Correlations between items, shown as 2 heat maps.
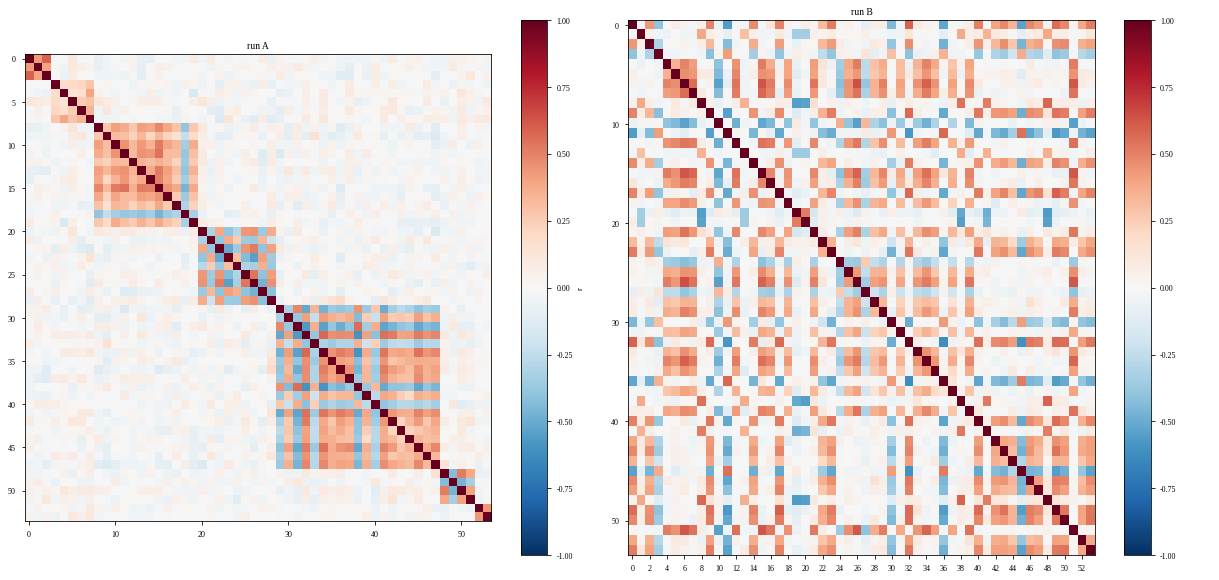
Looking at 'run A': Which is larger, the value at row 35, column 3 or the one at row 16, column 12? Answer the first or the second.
the second
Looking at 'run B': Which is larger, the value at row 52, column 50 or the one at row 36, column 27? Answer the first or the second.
the first
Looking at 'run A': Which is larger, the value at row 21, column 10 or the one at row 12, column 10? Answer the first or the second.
the second
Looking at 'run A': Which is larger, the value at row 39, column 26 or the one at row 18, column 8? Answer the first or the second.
the first
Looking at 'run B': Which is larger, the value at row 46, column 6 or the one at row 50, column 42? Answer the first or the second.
the second
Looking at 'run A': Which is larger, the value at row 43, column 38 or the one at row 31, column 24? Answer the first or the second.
the second
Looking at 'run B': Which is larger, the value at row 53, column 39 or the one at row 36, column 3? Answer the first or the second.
the second
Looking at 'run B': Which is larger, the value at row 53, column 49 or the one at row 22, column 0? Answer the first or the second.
the first
